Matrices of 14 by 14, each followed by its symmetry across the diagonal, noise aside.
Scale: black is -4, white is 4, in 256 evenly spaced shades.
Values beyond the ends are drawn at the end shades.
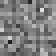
antisymmetric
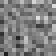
antisymmetric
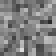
antisymmetric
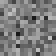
symmetric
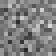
antisymmetric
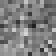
antisymmetric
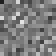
symmetric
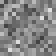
symmetric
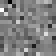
antisymmetric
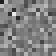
symmetric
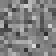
antisymmetric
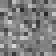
antisymmetric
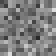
symmetric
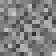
symmetric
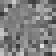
antisymmetric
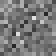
symmetric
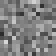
antisymmetric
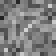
symmetric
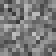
symmetric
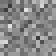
symmetric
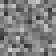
antisymmetric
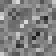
symmetric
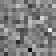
antisymmetric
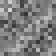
symmetric
